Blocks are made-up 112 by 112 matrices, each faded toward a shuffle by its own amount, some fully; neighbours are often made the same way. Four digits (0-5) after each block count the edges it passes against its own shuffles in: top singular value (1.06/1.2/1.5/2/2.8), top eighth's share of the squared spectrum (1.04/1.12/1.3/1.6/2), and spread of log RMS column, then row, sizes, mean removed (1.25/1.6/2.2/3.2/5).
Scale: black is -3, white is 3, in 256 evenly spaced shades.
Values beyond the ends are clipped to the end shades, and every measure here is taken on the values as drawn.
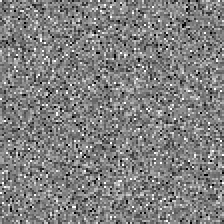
0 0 0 0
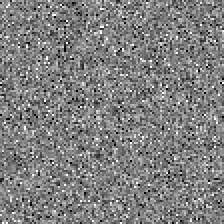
0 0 0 0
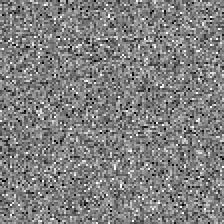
0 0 0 0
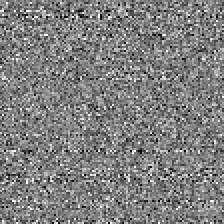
1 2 0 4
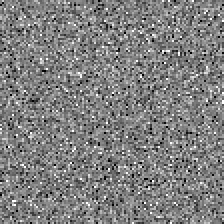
0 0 0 1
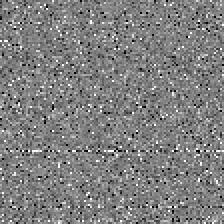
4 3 1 2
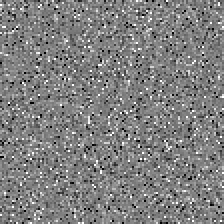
2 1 0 0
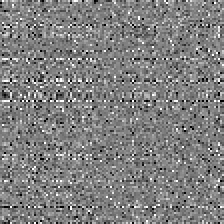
5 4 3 3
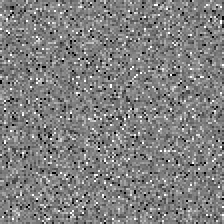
2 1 0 0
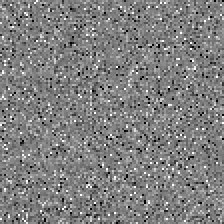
2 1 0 0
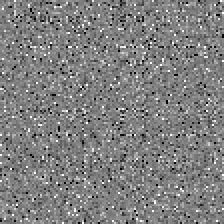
4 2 1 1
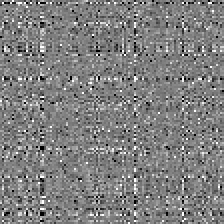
5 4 3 3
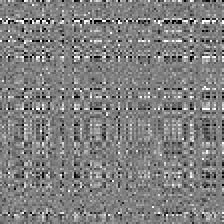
5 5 4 4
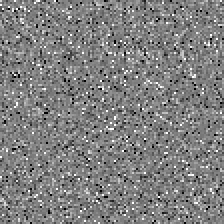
3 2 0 1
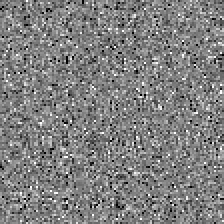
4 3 2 1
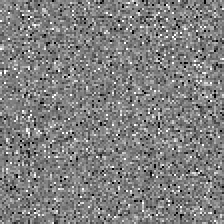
3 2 1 0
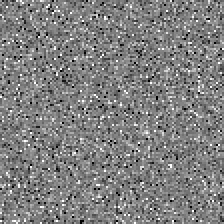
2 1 0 0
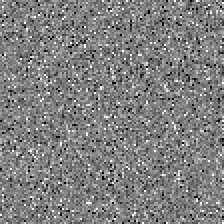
3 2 0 0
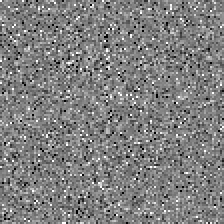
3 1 0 0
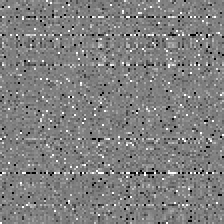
5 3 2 2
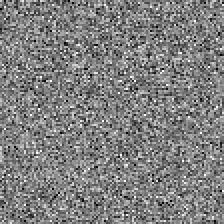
3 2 0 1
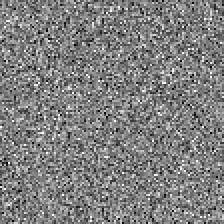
2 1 0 0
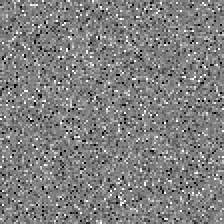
0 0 0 0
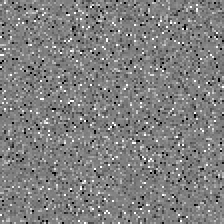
0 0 0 0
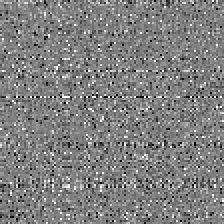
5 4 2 3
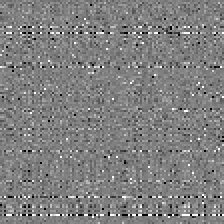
5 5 2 3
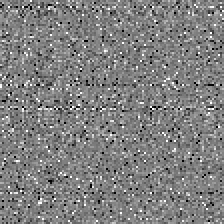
4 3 1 2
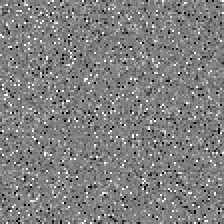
2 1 0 0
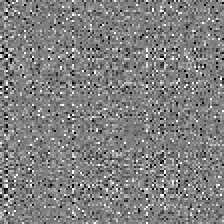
5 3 3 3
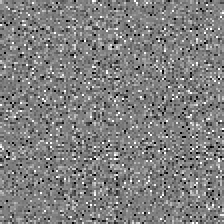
4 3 2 1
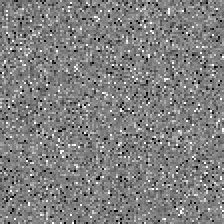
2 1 0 0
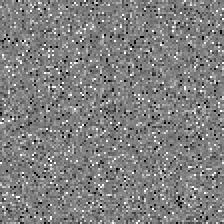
2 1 0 0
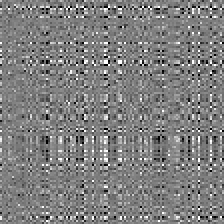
5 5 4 4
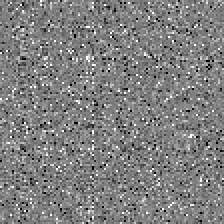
4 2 1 1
